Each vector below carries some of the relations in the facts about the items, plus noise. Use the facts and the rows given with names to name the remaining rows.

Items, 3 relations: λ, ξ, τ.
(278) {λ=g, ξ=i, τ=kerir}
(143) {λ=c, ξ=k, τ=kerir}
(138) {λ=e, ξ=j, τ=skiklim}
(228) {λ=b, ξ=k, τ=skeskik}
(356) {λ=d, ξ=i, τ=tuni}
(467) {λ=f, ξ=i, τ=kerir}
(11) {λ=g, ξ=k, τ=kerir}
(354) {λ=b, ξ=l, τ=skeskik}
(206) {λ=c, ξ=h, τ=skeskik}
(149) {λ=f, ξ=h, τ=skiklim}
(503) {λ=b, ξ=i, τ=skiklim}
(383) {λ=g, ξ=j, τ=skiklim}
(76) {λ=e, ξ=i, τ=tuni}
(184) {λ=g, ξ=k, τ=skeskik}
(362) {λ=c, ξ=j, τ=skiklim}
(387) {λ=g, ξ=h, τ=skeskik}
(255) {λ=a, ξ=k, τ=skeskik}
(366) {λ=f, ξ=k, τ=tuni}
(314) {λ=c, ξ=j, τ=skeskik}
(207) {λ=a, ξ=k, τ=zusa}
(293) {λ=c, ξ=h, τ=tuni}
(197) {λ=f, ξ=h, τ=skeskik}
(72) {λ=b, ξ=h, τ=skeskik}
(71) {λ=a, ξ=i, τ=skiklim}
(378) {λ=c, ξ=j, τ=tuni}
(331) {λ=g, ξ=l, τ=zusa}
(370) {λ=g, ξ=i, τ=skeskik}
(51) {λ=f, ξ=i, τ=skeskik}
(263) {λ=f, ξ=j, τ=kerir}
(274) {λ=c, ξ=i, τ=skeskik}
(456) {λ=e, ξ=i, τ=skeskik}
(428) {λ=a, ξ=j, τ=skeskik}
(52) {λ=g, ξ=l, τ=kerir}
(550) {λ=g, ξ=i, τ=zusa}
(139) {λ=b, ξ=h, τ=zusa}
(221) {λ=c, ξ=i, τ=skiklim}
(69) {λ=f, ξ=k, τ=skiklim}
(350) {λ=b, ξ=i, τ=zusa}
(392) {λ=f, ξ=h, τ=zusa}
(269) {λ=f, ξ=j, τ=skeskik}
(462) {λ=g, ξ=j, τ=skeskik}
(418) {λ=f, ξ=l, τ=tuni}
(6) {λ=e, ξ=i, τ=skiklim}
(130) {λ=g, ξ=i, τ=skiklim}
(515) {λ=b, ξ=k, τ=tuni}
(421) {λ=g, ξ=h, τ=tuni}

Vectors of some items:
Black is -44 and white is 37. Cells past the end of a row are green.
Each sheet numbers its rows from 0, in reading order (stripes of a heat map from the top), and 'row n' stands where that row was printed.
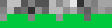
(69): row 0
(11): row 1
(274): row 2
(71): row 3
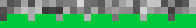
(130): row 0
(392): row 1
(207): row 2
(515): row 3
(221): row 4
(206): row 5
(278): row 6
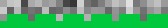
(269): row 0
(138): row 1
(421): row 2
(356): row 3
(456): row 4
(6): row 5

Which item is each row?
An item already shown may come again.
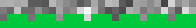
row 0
(138)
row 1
(350)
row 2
(72)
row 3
(418)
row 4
(383)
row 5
(228)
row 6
(428)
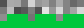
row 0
(143)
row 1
(428)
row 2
(354)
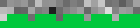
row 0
(293)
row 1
(263)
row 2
(503)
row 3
(255)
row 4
(356)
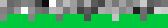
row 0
(387)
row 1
(331)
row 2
(362)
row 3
(383)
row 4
(378)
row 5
(462)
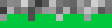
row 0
(207)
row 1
(278)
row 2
(515)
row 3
(149)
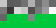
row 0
(462)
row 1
(184)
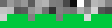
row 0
(293)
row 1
(467)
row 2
(331)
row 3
(366)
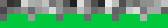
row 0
(550)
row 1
(255)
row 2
(52)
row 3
(52)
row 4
(370)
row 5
(76)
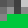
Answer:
(139)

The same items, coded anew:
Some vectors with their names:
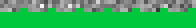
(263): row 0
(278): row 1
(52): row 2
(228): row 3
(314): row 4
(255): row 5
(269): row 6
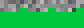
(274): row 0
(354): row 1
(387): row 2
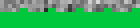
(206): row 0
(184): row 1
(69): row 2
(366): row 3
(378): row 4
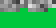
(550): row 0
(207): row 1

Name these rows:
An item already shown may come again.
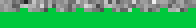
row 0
(71)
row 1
(11)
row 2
(392)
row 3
(207)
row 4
(350)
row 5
(515)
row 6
(263)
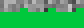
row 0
(418)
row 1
(184)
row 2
(370)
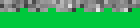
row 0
(383)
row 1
(72)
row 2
(11)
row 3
(456)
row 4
(462)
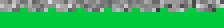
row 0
(143)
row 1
(139)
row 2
(143)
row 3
(503)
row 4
(467)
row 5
(387)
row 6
(138)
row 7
(207)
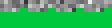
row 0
(6)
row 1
(143)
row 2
(428)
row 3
(421)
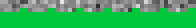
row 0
(221)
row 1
(293)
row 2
(421)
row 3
(149)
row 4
(255)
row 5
(130)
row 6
(362)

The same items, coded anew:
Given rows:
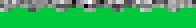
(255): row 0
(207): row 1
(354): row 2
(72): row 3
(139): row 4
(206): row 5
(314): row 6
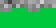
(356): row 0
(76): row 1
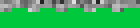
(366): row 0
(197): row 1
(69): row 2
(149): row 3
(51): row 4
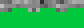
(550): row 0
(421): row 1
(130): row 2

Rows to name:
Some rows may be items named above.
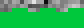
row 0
(207)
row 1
(354)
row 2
(378)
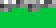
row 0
(228)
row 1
(515)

